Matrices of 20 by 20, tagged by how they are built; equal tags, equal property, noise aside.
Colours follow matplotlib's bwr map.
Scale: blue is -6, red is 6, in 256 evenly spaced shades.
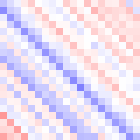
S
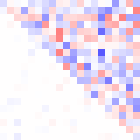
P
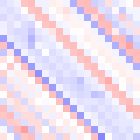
S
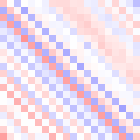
S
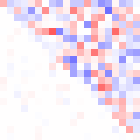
P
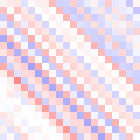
S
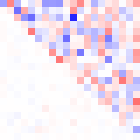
P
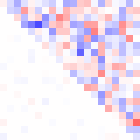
P
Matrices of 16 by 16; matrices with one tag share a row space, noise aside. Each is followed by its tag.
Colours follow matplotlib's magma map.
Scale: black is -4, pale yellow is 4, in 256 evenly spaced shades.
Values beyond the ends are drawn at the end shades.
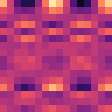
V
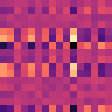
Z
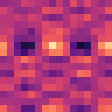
V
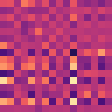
Z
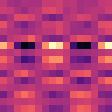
V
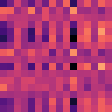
Z
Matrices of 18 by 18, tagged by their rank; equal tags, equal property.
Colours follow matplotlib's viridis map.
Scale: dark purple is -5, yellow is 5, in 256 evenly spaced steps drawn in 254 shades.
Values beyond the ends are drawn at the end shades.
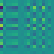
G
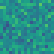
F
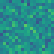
F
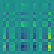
G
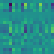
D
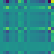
G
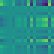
G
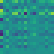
D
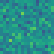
F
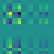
G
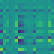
D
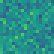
F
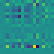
D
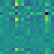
D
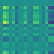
G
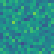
F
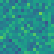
F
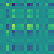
G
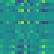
D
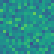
F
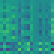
D
